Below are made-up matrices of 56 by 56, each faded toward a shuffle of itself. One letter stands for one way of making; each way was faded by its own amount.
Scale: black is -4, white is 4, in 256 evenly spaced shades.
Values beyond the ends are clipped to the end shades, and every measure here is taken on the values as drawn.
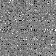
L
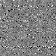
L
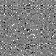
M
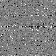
L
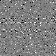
L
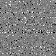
L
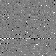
M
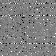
L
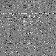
L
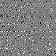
M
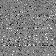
L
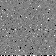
L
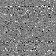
L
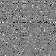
M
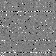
L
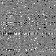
M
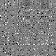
M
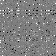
M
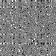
M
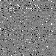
L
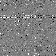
L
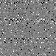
L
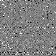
L
